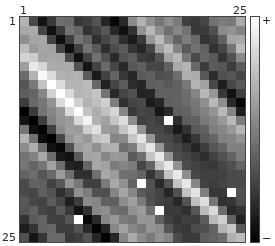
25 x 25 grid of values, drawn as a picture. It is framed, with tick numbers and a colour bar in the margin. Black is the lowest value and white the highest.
Grain: diagonal, down to the right. Lone odd cells: 5, each higher than its neighbours. Slope: none. Average level on the scale: 40%. Mirror symmetry: none.
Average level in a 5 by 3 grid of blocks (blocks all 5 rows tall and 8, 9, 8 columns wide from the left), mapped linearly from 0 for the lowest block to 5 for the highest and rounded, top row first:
2 1 2
5 0 2
2 4 2
1 3 1
0 2 2
